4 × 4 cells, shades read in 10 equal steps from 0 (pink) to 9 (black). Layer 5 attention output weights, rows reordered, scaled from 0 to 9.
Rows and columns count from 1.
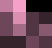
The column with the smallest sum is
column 2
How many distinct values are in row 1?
3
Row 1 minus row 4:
-5 -7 4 3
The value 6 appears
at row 2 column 3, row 3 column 3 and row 4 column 4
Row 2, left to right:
5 1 6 7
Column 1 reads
2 5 5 7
